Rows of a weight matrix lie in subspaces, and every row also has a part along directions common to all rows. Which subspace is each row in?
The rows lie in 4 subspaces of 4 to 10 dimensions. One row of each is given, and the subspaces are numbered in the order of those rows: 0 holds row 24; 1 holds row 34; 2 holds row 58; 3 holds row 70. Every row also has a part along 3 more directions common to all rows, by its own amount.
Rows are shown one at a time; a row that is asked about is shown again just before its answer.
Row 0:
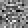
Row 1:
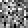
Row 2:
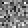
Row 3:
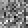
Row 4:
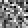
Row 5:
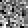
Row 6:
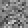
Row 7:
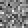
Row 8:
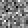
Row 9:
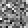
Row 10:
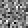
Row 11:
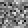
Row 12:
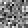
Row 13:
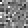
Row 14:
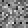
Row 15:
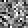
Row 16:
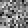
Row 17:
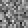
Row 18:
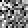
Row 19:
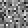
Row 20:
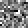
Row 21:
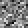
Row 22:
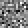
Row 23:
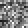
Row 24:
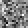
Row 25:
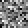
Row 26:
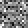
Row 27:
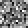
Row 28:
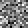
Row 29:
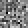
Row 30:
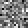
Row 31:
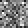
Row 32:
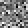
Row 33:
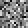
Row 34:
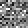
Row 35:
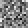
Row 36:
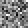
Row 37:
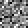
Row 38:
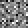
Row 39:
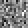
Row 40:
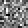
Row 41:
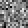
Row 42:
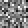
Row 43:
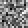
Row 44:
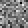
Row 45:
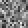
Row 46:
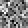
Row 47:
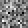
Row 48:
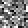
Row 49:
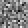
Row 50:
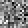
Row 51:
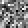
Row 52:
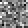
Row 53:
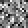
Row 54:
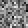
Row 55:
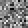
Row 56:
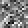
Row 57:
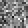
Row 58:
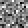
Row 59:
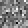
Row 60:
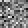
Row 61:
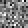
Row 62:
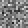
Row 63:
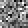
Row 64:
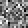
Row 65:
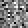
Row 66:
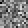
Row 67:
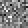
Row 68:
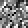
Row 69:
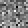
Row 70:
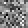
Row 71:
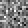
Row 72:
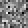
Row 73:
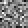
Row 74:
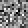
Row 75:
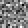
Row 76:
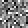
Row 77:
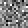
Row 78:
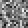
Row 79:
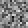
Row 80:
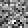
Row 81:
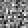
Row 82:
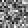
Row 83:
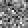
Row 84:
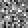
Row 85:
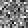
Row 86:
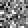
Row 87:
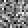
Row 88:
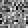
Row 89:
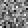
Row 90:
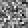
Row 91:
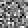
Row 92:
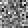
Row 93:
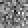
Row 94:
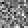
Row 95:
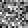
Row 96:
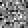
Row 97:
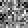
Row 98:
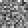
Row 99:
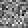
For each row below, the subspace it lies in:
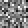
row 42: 0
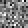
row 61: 1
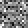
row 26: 3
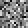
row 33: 0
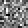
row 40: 3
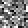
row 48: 0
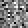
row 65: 1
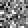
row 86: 0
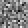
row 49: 2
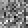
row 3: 1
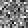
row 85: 0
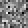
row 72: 3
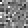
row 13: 3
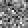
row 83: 0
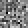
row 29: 3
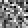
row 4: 3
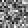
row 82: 1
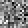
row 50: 1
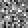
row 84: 2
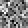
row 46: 0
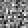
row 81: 1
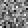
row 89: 2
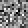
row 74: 1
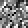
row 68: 1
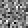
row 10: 1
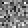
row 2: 3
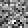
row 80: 2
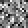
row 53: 2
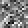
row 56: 2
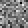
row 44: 2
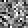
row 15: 3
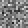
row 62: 2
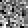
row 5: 0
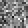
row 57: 1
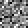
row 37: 1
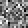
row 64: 1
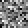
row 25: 3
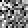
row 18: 0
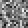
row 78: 0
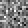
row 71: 3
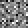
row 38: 1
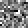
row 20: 1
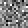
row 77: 1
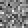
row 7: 0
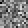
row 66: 3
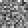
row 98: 1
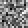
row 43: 3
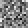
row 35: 3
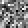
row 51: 2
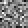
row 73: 3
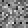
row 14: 2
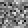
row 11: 1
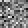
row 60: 0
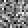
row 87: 3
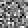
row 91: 1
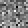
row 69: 2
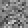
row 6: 2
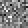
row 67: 1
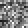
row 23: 3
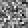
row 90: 1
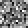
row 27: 1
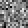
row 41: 0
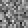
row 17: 0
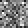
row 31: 3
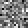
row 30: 0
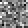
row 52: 3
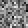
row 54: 1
